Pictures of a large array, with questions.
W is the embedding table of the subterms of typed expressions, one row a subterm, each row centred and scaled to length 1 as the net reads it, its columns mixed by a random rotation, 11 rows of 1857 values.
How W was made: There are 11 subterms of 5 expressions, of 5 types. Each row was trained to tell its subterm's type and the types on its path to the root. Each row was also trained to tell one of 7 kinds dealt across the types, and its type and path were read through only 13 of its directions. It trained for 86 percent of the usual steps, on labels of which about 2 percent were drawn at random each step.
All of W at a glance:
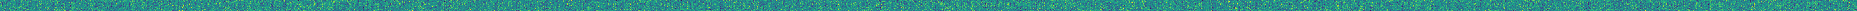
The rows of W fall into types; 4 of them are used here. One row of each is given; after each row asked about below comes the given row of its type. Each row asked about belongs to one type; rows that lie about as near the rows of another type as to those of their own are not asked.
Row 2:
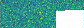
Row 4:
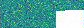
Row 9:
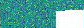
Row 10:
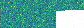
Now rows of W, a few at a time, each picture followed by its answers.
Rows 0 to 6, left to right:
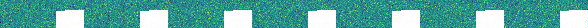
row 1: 9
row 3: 4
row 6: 2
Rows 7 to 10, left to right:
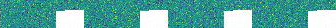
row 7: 10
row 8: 2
